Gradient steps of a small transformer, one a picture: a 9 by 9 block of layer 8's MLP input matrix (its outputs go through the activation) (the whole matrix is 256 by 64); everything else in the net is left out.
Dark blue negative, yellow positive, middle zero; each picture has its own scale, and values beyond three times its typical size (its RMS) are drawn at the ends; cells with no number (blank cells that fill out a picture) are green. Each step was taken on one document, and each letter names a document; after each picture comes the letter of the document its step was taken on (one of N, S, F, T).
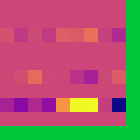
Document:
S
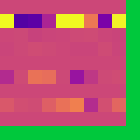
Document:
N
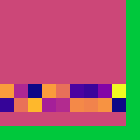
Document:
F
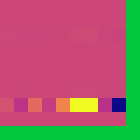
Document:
S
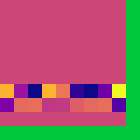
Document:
F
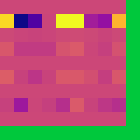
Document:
N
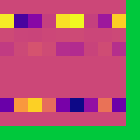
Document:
N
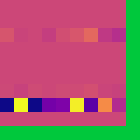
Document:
S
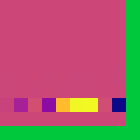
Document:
S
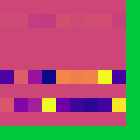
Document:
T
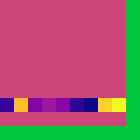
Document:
S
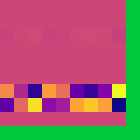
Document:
F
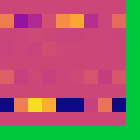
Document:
N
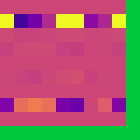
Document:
N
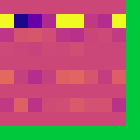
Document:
N
